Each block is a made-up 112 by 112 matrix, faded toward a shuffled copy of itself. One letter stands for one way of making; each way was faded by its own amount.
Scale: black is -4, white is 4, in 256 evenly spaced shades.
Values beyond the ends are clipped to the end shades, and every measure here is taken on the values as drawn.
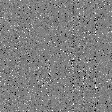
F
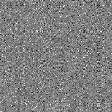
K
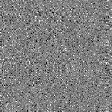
K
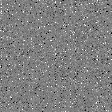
F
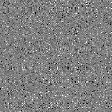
K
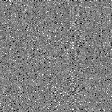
K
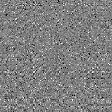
K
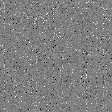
F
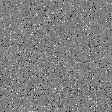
F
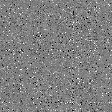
F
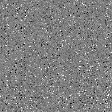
F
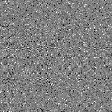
K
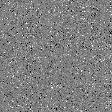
F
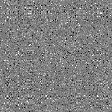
K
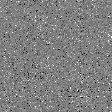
F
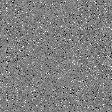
F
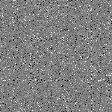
F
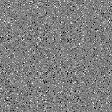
K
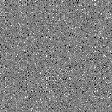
K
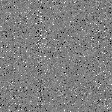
F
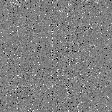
F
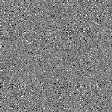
K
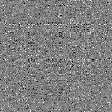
K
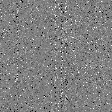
F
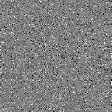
K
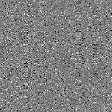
K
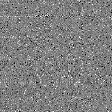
K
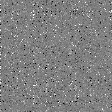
F
